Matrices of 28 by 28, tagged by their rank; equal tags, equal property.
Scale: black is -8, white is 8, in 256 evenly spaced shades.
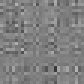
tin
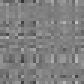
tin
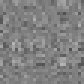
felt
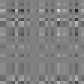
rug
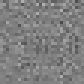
felt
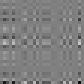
rug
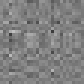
tin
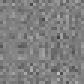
felt
